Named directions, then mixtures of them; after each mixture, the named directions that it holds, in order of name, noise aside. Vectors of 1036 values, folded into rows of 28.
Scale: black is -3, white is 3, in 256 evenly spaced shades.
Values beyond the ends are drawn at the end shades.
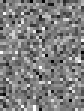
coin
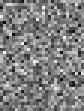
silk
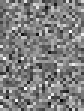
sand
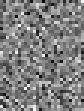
coin, sand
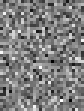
coin, sand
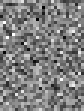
silk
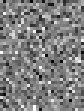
coin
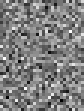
sand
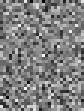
coin, sand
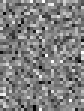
coin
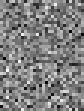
sand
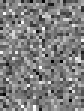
coin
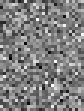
sand, silk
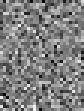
coin, sand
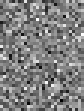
sand, silk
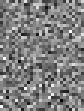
sand
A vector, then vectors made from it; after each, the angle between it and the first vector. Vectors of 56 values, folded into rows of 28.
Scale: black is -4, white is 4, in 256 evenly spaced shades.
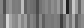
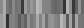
nearly opposite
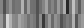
nearly parallel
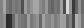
nearly opposite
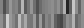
nearly parallel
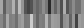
partly aligned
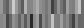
partly opposed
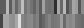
partly aligned
